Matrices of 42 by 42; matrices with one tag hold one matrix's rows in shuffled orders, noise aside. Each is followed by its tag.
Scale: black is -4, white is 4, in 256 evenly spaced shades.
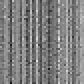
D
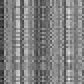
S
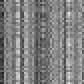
S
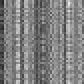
S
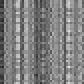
S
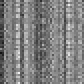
S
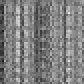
S
